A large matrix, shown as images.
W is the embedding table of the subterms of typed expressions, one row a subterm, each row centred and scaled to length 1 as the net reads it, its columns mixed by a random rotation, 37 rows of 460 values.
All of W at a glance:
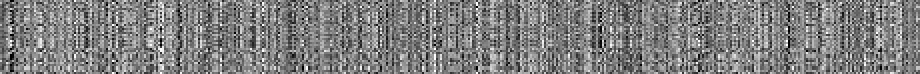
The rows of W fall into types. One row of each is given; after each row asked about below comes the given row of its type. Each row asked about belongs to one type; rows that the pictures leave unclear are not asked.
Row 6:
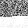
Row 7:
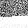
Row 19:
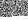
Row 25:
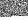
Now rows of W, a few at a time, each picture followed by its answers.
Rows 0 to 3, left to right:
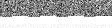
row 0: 19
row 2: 7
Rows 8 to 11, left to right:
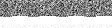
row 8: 6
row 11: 19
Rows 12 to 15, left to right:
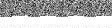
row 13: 6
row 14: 6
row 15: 6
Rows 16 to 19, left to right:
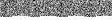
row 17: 19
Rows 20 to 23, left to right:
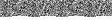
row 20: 6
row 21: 6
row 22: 6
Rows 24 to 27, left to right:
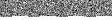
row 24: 7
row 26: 6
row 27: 19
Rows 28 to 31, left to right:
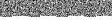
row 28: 19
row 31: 19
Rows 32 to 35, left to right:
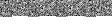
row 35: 19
